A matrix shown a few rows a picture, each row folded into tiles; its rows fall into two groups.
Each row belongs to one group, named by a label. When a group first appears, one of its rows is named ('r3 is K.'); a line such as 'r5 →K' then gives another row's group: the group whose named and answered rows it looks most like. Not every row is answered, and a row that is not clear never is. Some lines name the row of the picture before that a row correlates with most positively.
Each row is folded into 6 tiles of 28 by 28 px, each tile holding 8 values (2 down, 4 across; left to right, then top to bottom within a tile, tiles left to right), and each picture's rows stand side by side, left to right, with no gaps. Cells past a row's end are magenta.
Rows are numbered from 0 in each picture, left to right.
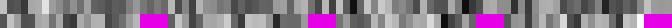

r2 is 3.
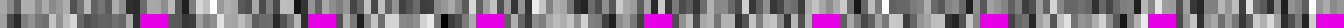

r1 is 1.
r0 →1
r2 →3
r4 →3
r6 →3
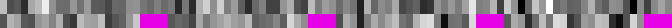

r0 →3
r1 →1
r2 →3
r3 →3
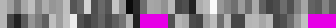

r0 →1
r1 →3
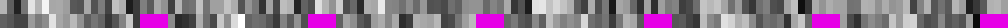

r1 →1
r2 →3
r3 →1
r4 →1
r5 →1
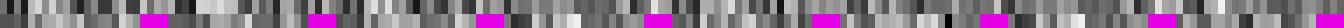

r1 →1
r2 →1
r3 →1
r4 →1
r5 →3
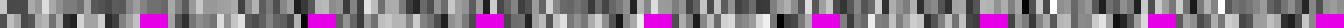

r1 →1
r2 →1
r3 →3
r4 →3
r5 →1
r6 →3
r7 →3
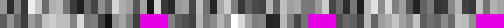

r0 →1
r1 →1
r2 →1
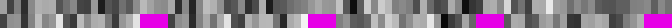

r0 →3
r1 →3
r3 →3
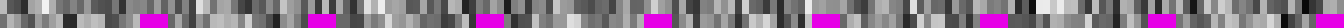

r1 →1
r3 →1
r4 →3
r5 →3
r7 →3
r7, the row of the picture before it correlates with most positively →2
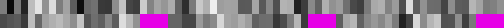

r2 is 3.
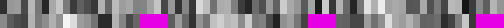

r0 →1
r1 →1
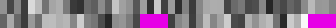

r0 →1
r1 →3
